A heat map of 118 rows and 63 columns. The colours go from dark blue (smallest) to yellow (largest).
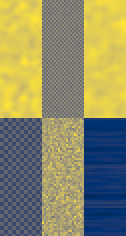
The table splits into 2 rows of 3 panels. Panel 1,1: very high, blotchy, faint in contrast. Panel 1,2: middling, checkered. Panel 1,3: very high, blotchy, faint in contrast. Panel 2,1: low, checkered. Panel 2,2: high, fine-grained. Panel 2,3: very low, streaked across, faint in contrast.
